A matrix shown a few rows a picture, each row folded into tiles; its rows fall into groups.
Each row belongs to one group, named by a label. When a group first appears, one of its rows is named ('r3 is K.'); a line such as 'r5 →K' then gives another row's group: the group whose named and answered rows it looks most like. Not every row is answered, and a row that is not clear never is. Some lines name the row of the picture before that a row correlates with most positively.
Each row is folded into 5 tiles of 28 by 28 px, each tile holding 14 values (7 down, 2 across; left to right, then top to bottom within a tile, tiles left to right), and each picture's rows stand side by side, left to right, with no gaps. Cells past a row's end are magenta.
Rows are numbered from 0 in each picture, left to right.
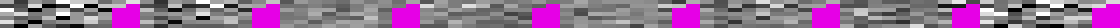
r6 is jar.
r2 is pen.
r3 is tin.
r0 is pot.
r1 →pot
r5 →pot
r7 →pot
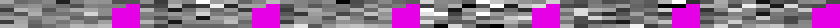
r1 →pot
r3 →pot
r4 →jar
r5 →tin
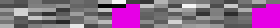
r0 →jar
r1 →tin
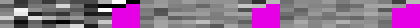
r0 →jar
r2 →pen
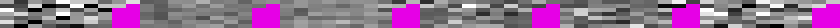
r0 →pot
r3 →tin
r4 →jar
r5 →pot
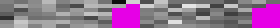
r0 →pen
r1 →tin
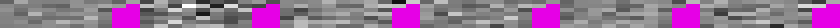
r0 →pen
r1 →tin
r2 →pen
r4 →pen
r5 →pen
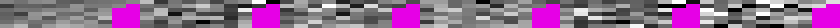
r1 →jar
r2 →tin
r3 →tin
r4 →jar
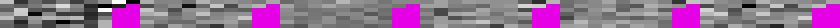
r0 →jar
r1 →pot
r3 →pen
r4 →pen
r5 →pot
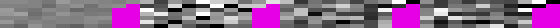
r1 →pot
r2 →jar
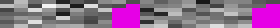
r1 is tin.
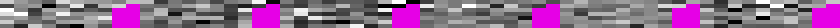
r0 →pot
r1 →jar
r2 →jar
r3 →tin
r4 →pen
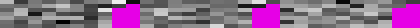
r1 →jar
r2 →tin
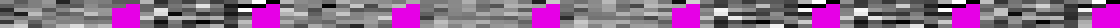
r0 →tin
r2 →pot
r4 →pen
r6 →jar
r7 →jar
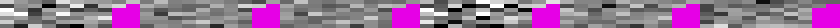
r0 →pot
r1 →pen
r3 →pot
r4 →pot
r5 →tin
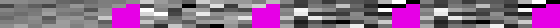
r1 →pot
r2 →jar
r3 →jar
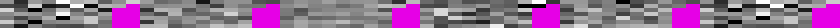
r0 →pot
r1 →tin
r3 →jar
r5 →pot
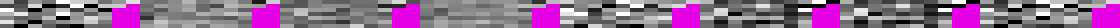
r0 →pot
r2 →jar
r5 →jar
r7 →pot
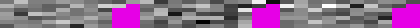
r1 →jar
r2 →tin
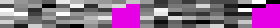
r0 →pot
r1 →jar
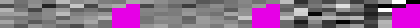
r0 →pot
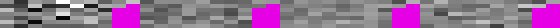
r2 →pen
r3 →pen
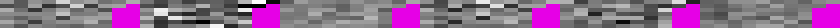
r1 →jar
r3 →pot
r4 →jar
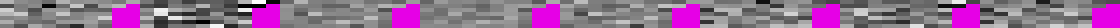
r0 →pot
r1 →jar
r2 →pen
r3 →pen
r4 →pen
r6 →jar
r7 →tin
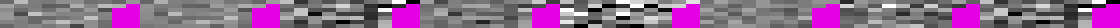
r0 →pen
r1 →pen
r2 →jar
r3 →jar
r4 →pot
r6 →tin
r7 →jar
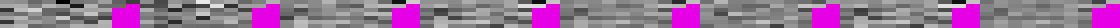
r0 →tin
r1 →pot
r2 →pen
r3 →pen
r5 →pen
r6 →pen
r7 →pen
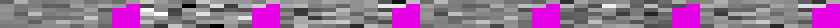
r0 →pen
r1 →pot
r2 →pen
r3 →pen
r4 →tin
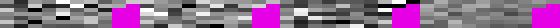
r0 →pot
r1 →pot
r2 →jar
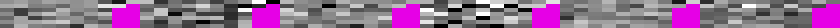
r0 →pen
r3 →pot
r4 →pen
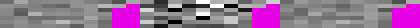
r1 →pot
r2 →pen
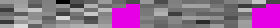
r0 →tin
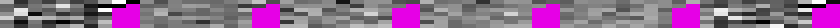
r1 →jar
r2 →tin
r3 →tin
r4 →pen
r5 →jar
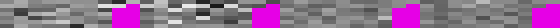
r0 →pen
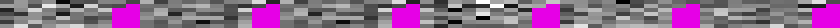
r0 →tin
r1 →jar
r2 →jar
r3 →pot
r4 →tin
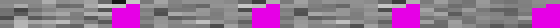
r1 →pen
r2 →pen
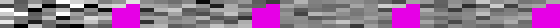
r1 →tin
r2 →pen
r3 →pot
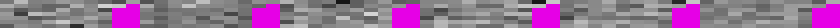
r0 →pen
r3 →pen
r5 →pen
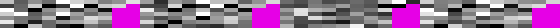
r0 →pot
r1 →pot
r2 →jar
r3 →pot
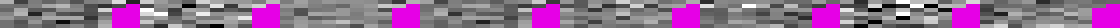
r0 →jar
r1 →pot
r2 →pen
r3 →jar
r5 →tin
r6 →pot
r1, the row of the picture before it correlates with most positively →3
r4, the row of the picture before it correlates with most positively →1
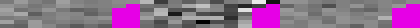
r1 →jar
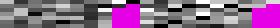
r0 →jar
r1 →pot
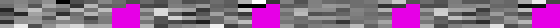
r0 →tin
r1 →jar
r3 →jar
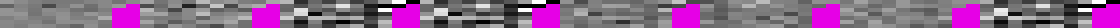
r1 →pot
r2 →jar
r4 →jar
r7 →jar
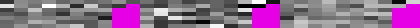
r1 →jar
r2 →pen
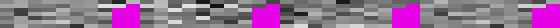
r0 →pen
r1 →tin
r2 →tin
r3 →pen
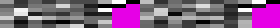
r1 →jar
